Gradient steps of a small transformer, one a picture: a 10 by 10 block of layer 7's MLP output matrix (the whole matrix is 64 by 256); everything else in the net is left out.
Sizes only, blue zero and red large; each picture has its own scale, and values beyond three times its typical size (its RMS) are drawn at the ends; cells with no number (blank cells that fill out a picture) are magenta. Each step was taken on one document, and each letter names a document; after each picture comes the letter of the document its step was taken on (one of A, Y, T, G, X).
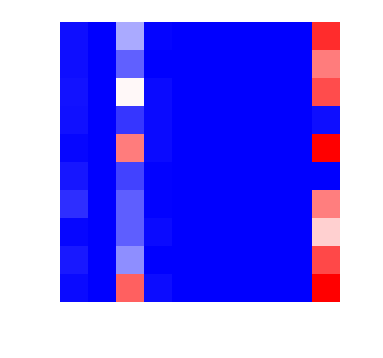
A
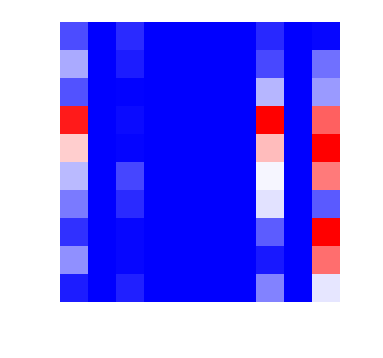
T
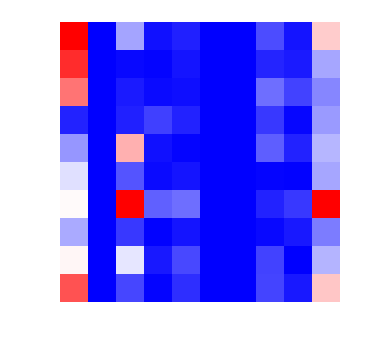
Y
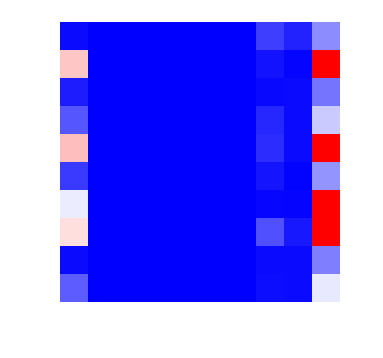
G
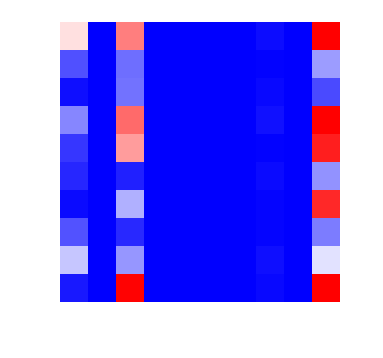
A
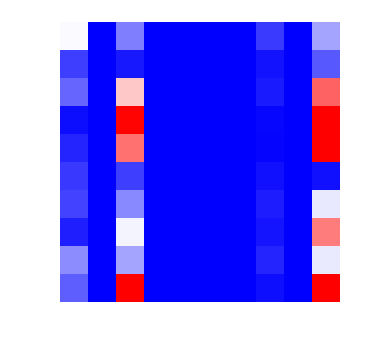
A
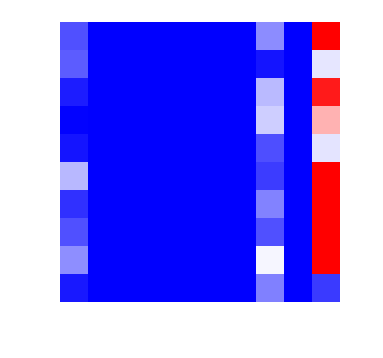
T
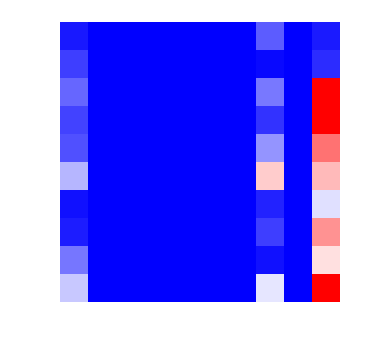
T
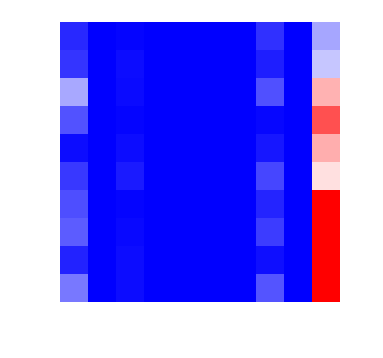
T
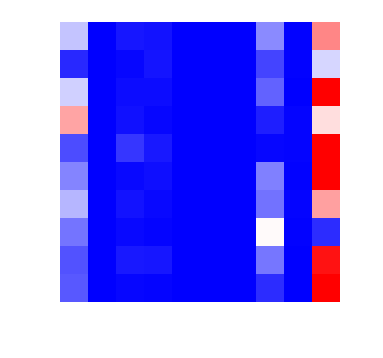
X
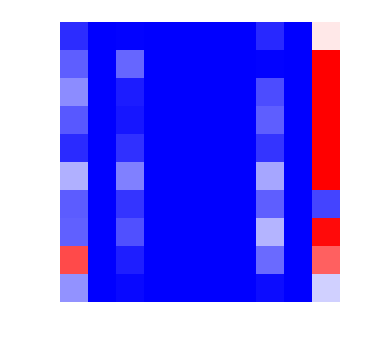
X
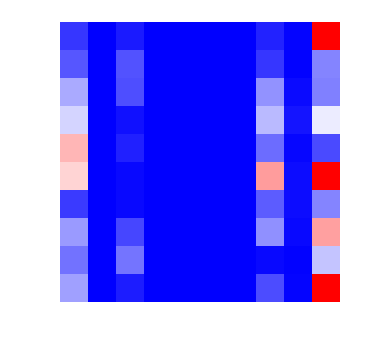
X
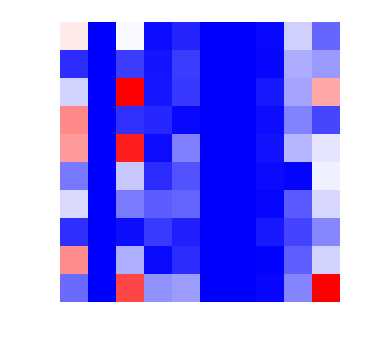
Y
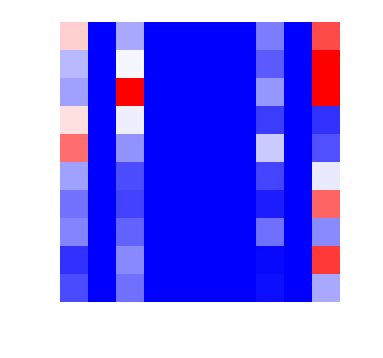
A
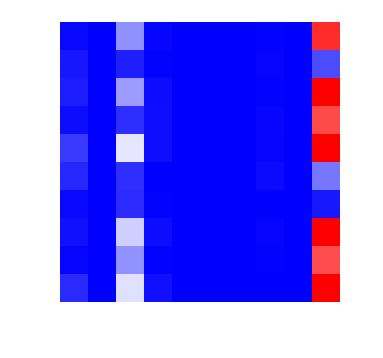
A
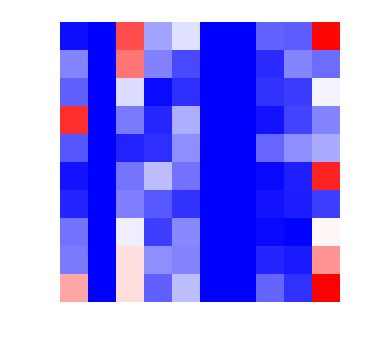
Y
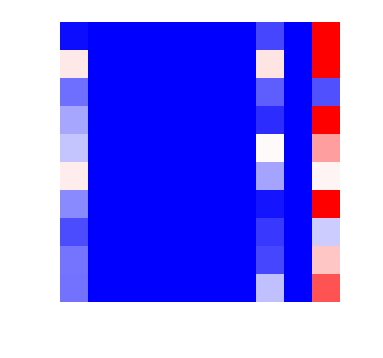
X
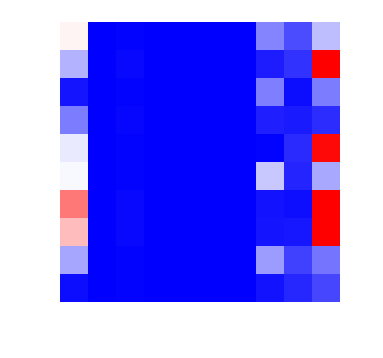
G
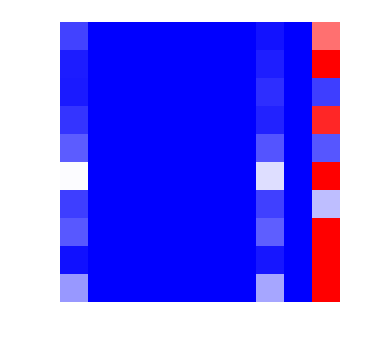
T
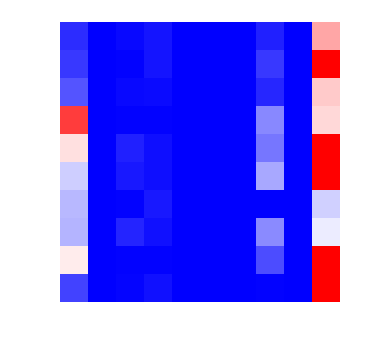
X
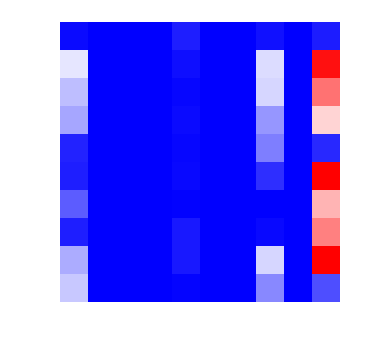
T
